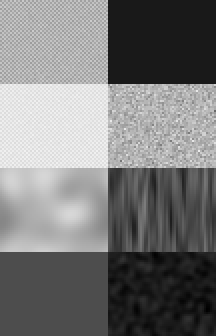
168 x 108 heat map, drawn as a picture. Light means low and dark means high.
It is made of 4 by 2 panels. Panel 1,1: low, checkered. Panel 1,2: very high, flat. Panel 2,1: very low, checkered, faint in contrast. Panel 2,2: low, fine-grained. Panel 3,1: low, smooth. Panel 3,2: high, streaked downward. Panel 4,1: high, flat. Panel 4,2: very high, blotchy, faint in contrast.
